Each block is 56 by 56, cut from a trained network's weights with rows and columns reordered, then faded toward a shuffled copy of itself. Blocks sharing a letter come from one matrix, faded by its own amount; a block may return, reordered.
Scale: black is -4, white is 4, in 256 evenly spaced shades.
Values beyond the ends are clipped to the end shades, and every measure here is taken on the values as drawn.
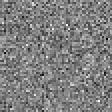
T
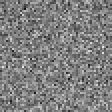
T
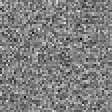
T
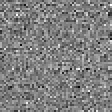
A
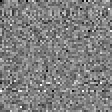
A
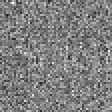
T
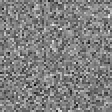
T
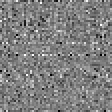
A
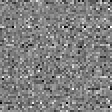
A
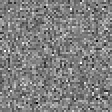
T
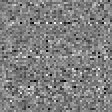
A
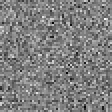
T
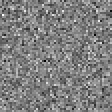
T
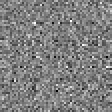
A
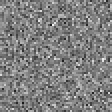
T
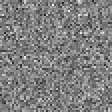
T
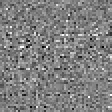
A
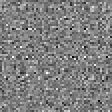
A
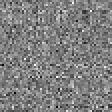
A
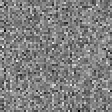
T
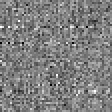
A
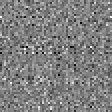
A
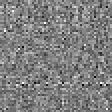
A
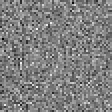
T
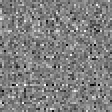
A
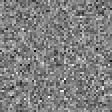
T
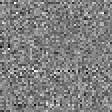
A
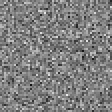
T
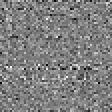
A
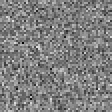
T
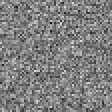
T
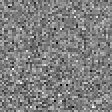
T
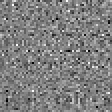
A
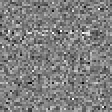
A
